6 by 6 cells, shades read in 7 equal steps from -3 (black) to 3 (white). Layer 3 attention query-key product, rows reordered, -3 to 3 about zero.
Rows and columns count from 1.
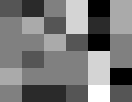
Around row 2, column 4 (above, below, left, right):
2 -1 -1 -2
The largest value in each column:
1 1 1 2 3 1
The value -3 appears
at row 1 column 5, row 3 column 5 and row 5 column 6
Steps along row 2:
up down up down up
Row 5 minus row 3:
1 0 -1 1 5 -3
